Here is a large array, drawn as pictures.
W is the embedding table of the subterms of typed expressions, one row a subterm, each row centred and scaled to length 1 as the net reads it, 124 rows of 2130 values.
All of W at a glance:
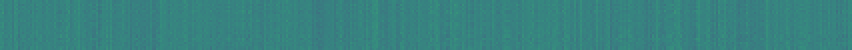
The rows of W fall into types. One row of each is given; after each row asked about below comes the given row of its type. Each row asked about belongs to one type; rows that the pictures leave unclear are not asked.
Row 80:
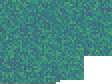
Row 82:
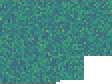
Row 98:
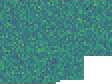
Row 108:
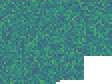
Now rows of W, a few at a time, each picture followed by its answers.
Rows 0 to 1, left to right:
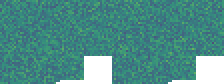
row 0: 80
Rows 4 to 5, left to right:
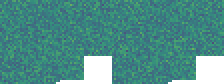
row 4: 80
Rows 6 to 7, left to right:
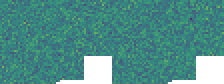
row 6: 108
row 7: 80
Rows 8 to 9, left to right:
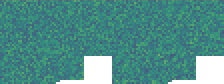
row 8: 98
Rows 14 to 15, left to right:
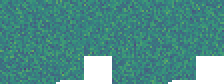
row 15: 108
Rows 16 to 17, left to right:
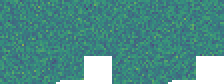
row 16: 98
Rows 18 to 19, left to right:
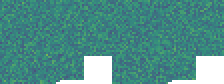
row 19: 80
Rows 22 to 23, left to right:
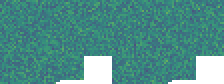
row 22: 80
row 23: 108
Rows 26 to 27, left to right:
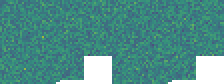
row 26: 98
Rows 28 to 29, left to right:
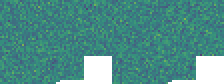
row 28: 98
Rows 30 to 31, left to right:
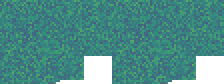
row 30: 98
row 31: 98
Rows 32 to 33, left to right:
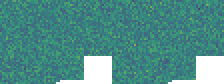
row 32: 80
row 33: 98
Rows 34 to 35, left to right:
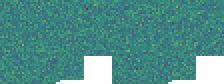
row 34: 98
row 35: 82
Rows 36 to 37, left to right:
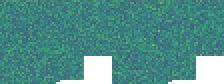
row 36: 98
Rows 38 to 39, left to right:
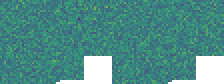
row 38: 80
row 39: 108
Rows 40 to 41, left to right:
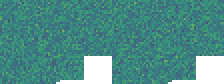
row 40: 82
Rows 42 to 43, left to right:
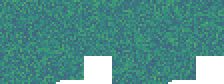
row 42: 98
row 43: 108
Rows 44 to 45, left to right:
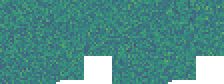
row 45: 80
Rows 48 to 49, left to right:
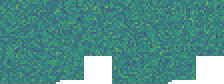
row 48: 80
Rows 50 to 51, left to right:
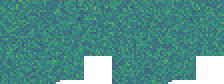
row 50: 80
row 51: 108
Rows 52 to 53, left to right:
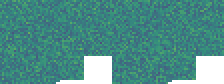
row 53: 80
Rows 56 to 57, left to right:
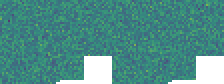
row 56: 82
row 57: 98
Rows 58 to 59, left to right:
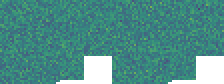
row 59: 98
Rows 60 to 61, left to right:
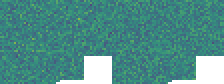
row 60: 98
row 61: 98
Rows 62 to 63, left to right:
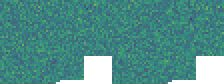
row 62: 98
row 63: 80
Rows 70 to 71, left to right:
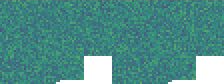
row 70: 80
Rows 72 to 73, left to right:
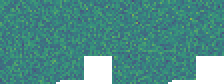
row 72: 108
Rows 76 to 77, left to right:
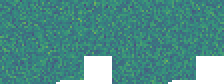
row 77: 108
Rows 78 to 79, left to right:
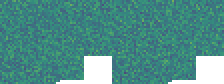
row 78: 80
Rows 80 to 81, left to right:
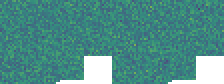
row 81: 98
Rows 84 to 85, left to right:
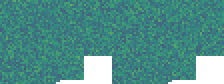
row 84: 80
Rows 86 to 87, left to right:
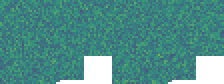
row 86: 108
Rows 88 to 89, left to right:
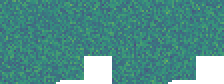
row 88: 80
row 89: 108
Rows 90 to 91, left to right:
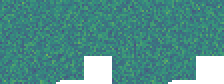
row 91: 108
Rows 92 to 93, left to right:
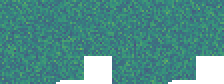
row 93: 108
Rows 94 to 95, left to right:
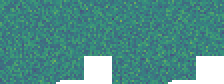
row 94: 108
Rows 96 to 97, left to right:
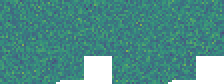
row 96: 98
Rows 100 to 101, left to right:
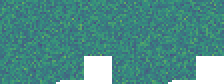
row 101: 108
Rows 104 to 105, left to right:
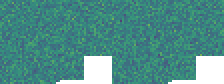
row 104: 108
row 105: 82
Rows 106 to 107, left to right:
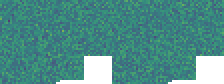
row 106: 82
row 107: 80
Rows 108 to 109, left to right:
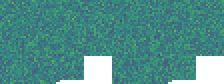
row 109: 82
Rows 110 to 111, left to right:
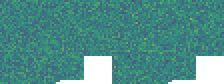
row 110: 80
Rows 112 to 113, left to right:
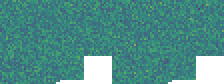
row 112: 80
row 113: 98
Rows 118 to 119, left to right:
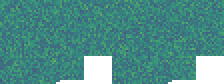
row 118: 108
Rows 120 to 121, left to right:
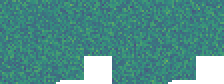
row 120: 80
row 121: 108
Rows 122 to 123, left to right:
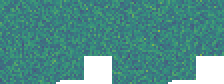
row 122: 108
